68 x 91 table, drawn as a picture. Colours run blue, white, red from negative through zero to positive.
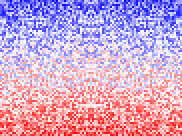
Average level on the scale: 50%. Stripes: none. Mirror symmetry: left to right. Odd rows or columns: none. Slope: up to the bottom.
